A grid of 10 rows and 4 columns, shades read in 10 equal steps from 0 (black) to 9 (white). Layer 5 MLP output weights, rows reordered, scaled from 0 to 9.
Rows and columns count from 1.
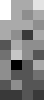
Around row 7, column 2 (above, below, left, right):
7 3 5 3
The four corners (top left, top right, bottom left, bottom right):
9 8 2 2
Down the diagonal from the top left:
9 6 6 6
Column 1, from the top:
9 9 6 6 3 4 5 5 3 2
